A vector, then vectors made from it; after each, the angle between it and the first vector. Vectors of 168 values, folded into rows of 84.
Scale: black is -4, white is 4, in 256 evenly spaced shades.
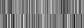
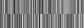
partly opposed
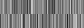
partly opposed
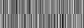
orthogonal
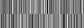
partly aligned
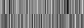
partly aligned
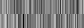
partly opposed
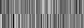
partly aligned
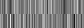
nearly parallel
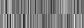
nearly opposite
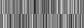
partly opposed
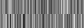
nearly opposite
